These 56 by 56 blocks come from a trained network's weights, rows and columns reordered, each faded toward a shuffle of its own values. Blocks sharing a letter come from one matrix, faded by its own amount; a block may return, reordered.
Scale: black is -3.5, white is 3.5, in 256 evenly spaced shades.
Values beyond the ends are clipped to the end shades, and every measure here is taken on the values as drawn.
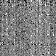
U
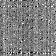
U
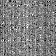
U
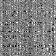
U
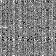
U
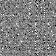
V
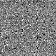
V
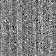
U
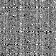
U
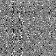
V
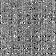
U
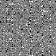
V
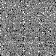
V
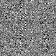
V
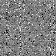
V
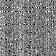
U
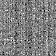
U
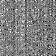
U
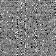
V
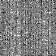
U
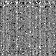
U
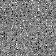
V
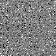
V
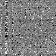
V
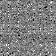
V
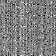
U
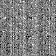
U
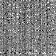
U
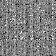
U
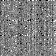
U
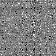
V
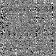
V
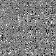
V
